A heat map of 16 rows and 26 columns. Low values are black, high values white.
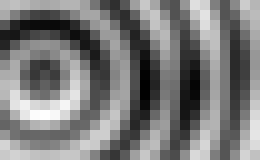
Average level on the scale: 50%. Rings: centred on the middle left. Ninth with the highest average: bottom left.
